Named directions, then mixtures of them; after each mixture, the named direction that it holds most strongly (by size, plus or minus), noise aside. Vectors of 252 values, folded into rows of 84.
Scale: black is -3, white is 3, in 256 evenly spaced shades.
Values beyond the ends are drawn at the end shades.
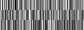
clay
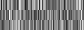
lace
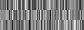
lace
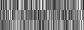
lace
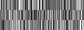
lace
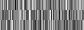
clay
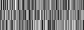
clay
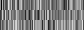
clay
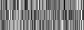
lace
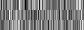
lace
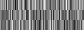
clay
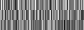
clay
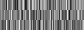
clay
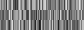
lace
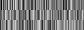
clay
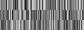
lace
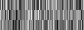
lace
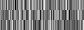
clay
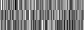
clay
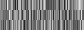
lace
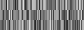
lace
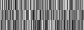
clay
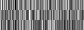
clay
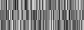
lace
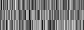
clay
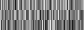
clay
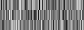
lace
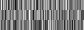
clay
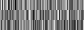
clay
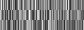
clay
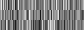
clay
